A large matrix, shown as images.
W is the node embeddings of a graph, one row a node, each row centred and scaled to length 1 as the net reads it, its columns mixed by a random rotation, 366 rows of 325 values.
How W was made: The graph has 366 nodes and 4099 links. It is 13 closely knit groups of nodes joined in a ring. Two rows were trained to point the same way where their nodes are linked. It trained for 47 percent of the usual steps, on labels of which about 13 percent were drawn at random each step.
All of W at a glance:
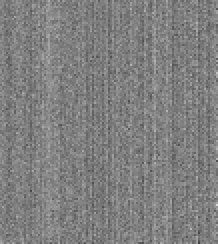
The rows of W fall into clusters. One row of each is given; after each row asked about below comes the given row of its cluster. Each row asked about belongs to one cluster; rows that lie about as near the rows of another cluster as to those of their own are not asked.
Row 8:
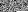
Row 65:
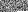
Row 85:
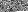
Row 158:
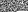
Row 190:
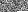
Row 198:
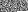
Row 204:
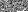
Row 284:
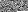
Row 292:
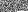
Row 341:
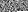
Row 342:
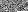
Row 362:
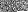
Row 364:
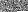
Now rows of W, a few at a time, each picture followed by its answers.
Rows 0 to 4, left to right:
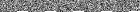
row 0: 292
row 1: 341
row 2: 284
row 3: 198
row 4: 292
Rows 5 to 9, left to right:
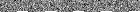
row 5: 8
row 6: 198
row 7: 362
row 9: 362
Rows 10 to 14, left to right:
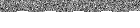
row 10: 362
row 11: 85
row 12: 198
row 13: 190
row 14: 204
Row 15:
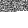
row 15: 204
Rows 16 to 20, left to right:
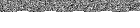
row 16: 284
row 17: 85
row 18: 190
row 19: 341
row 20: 342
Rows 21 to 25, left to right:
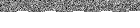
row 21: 8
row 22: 85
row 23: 292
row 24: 65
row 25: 342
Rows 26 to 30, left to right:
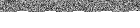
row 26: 362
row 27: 342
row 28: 198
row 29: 341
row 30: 204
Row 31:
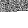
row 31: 364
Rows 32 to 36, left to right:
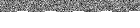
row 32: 292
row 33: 292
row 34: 8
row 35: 65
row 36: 342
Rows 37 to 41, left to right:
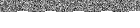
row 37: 362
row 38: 292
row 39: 341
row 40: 342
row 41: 65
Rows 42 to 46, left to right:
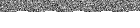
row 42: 8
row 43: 65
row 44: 65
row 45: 190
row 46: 158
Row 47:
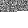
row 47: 292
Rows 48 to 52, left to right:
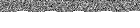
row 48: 364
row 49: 284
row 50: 190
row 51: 341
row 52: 284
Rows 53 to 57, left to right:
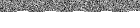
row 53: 284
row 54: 85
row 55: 362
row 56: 362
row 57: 65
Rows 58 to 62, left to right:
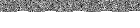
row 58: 364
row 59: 284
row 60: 204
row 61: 364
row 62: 364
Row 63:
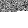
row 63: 204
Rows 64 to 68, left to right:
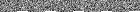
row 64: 190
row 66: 362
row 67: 198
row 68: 284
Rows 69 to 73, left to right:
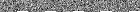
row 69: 362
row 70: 341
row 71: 190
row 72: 8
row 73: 362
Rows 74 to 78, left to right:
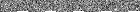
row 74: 198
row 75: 65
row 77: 342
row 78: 204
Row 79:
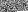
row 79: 85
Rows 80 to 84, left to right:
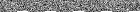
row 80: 284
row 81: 190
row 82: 284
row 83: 362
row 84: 342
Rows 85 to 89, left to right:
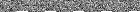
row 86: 342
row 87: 284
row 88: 190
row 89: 190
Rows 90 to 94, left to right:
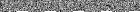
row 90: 8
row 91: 341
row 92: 284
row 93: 204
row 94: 284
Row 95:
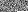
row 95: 292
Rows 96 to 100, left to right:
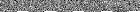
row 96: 8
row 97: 8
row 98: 8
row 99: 362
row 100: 85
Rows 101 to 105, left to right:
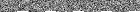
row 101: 342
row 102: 65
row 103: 204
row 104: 341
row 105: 85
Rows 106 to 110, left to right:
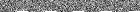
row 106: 65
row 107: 65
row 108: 85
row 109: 85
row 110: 284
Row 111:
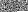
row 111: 364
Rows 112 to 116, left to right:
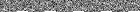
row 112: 204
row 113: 204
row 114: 8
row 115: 158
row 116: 158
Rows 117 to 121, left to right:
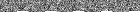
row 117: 342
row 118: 190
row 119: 362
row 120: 65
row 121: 341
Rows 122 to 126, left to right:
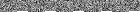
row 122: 341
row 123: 342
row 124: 284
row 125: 342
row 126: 342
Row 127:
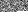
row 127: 204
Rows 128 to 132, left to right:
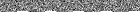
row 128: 158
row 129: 65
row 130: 341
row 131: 158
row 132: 341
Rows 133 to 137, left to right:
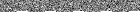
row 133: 158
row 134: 85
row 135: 204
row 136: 204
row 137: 158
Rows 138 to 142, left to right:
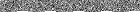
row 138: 364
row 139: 204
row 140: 198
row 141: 362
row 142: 364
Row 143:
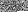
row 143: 362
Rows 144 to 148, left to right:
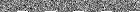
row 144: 204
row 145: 198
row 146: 362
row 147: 364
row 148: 362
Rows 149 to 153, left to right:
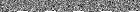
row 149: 8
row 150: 204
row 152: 292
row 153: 204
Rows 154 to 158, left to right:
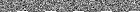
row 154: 204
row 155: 292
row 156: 190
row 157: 85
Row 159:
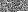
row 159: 190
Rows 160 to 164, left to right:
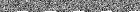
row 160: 342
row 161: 85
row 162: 65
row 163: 284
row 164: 190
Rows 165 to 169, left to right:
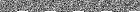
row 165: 292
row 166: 341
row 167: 292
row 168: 292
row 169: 342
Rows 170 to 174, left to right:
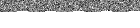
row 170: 158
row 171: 190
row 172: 204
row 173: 65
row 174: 190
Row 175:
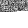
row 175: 342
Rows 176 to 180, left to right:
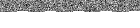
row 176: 364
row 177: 364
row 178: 190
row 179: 85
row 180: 292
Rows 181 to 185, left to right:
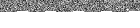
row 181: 198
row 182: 8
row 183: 85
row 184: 362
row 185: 342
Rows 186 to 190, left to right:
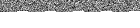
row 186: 190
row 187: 158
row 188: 158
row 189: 284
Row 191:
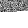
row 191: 284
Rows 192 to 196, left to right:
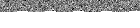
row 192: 341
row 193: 204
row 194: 204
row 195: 8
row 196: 284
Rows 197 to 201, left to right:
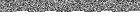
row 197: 341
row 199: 85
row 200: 158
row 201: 158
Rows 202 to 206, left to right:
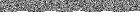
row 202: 198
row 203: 85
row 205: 190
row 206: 284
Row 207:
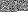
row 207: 292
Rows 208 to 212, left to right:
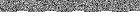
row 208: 362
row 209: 190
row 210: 85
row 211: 342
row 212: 292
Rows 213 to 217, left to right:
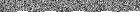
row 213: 65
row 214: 341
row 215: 85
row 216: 362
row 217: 204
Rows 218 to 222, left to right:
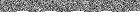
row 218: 362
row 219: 65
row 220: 85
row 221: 292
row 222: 85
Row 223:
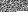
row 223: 8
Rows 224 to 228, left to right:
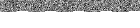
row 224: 364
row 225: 364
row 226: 190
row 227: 8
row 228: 190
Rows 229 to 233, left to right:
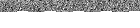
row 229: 364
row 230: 85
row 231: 198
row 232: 341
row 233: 198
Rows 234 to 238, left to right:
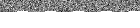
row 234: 65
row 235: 198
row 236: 85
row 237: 284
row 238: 8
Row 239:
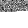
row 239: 85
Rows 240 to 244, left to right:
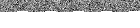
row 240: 342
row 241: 190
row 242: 362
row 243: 364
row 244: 284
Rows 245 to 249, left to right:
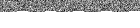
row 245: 284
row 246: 8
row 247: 341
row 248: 342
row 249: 190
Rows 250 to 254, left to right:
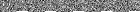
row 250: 341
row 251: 8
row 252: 342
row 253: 158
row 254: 362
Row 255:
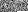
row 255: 198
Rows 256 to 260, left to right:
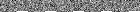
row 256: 8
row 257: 198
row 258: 342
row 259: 190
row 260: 8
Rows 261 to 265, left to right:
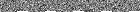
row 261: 362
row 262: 190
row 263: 204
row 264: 65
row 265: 198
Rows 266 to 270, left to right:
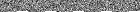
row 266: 158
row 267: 65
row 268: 158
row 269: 364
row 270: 198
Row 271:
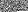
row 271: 362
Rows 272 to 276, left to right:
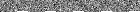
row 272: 292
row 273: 364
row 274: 204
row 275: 85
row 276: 190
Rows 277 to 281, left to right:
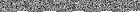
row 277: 204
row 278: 85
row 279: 158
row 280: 292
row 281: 65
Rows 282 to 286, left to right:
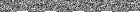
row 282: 158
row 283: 342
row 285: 190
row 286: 158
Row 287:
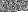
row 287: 292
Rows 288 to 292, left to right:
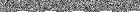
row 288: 364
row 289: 204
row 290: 158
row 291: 85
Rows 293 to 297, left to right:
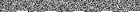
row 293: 204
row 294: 198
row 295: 190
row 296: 65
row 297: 8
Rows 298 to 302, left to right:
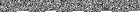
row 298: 8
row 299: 158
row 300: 341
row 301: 342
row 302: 198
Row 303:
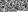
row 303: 204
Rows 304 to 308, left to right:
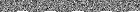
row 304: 204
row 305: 341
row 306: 85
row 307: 341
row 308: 204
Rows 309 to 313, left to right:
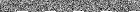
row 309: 342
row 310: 158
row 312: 204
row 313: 362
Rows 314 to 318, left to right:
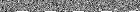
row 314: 85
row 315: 8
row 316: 8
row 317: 292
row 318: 204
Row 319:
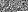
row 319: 341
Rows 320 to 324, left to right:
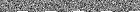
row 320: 190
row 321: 198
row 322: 65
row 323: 8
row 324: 158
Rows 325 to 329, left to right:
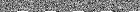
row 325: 292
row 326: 292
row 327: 158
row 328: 158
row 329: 65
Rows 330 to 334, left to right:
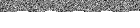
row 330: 198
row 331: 65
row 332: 190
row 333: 204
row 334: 284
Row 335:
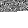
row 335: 158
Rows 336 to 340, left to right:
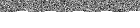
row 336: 85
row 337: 364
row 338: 341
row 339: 204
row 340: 65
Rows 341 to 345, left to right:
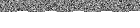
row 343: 342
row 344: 198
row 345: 190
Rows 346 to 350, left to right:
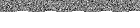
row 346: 85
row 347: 362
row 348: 341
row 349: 341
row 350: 362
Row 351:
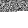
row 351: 341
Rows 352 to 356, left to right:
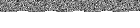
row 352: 190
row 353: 190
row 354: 65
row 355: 292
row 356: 341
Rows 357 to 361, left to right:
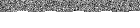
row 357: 65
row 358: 292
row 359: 364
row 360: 292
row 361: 198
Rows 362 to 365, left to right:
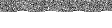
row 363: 364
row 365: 364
